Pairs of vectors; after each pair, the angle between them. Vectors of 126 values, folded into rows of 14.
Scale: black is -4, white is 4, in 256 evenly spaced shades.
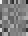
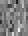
orthogonal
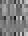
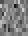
orthogonal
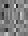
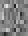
nearly opposite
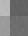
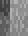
nearly opposite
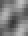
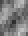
nearly parallel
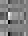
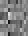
nearly parallel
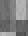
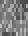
partly opposed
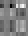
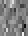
partly opposed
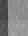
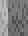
nearly opposite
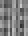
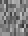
orthogonal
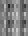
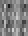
nearly parallel
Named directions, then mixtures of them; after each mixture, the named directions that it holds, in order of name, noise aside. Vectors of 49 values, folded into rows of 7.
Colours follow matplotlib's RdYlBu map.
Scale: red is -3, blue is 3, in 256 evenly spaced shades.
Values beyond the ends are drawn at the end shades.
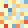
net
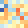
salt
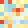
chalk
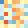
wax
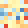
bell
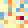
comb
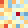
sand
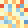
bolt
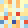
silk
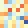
comb, net, silk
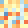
bell, silk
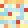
bell, bolt, silk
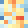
comb, wax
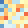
salt, sand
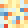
bell, silk
